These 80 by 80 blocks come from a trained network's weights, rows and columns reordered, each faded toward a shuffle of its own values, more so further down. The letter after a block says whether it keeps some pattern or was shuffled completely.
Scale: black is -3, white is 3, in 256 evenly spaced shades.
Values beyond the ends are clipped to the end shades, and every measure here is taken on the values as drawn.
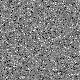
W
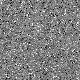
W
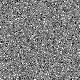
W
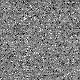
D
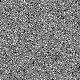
W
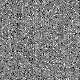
D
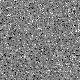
W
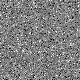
W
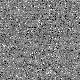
D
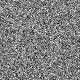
D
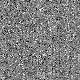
D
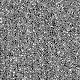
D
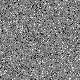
W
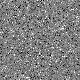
W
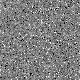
W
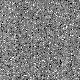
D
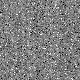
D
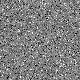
W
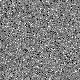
W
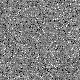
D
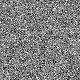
W
